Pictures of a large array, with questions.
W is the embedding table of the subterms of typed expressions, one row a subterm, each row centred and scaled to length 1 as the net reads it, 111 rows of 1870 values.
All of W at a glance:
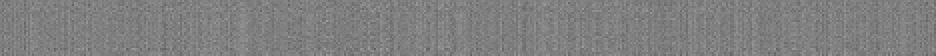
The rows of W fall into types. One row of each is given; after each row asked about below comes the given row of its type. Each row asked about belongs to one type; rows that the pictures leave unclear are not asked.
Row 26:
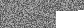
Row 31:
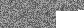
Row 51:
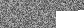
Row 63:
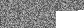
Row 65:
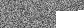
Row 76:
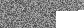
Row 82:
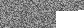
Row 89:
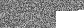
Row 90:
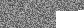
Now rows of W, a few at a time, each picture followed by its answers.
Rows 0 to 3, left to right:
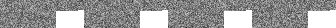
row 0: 65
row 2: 31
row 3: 63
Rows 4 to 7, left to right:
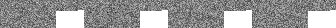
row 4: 31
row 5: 51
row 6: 65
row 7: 26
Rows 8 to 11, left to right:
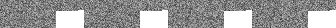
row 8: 82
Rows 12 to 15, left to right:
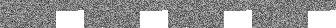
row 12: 51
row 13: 82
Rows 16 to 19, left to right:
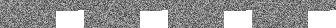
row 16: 51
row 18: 90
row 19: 51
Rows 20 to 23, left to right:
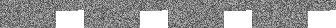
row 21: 63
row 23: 63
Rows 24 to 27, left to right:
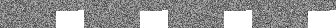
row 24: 76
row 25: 90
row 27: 89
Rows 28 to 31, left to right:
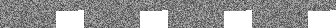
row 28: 82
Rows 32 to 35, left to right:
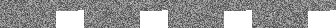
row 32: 76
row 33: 31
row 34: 26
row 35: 82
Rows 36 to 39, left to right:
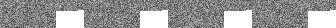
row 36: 51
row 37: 63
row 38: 89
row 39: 90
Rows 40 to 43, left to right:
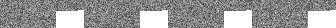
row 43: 63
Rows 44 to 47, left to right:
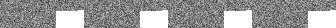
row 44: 63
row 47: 82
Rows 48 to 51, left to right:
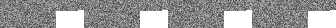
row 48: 90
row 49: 31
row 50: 76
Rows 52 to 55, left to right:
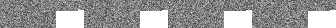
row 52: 82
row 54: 90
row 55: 51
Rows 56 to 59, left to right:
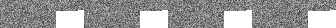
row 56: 65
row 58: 76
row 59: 31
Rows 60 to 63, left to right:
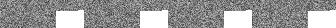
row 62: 51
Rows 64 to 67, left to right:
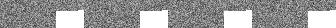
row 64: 76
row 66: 31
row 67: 90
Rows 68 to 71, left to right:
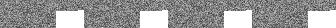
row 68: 90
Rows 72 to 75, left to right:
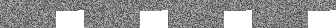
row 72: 51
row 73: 63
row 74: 26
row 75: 26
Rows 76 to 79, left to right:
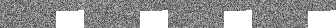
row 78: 89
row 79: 82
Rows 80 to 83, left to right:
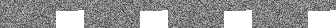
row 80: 26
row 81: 82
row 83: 90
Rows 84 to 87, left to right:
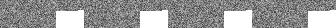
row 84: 90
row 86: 76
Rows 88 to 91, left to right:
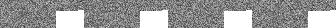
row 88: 31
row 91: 82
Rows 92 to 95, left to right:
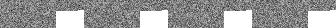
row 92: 65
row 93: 51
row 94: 90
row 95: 76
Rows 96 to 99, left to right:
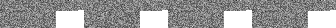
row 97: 82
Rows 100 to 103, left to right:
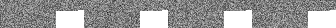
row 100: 26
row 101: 82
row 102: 63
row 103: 89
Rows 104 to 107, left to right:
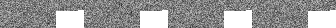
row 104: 31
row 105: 31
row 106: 26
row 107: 65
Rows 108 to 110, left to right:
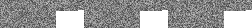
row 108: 31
